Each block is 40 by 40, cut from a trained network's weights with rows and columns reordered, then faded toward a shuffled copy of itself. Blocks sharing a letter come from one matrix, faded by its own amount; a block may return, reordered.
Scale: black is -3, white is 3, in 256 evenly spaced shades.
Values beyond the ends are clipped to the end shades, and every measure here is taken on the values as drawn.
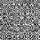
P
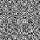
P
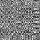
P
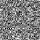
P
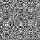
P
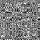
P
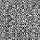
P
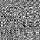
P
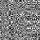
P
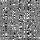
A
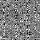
A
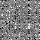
A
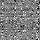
A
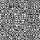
P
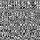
P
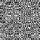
P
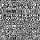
P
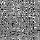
A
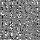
A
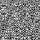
P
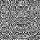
P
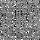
A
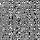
A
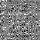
A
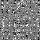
A
